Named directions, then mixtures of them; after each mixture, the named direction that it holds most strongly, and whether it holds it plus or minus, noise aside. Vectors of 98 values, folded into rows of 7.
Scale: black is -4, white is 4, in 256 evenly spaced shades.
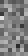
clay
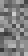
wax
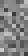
wax, minus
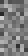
clay, plus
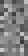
clay, plus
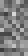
wax, plus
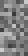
wax, minus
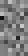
clay, minus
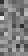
clay, plus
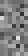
clay, plus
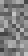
wax, plus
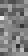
clay, plus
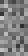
clay, plus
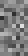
wax, minus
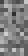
wax, minus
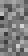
clay, minus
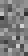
clay, minus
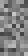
wax, plus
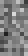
wax, plus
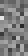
clay, plus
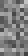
wax, minus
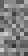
wax, minus
